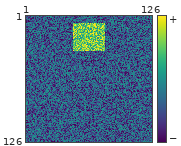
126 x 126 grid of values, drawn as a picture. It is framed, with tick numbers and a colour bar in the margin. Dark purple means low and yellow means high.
Ninth with the highest average: top middle. Average level on the scale: 30%. Odd patch: higher, in the top middle. Stripes: none.
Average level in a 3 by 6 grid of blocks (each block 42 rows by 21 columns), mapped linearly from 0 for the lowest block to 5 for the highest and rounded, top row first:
0 0 5 5 0 0 | 0 0 0 0 0 0 | 0 0 0 0 0 0
